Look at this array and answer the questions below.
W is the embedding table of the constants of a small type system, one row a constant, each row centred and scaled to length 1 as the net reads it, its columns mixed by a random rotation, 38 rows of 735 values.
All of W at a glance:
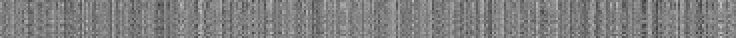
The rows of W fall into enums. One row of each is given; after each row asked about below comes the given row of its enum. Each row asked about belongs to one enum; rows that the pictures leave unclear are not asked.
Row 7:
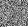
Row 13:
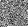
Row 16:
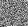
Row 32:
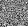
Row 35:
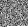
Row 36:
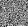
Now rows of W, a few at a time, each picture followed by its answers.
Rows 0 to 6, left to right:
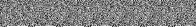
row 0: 35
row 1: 32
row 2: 7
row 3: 36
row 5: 7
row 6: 36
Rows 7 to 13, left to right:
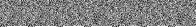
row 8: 7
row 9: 35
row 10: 13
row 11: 36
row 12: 35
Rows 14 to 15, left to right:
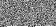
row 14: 16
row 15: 36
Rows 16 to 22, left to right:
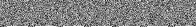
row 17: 32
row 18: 35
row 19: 7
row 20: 16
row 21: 13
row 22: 32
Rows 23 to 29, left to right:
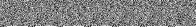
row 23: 16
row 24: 36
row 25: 35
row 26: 36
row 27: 7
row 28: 7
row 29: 13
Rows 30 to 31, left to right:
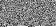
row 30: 32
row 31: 16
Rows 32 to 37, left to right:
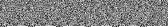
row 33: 32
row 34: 16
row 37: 7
